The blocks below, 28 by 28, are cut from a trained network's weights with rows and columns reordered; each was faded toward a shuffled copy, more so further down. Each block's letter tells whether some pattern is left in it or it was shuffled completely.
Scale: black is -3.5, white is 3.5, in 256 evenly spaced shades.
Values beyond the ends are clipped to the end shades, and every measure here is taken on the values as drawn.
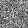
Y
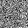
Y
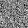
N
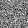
Y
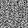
N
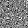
N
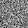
Y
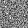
N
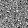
Y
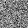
Y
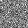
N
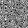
N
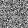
Y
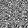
N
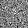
Y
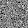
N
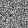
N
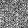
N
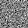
Y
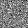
Y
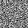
N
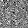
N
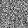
N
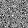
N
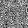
N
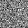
N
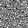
Y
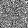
Y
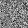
Y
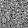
Y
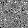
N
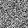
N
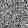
Y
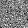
Y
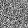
N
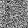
N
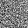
Y
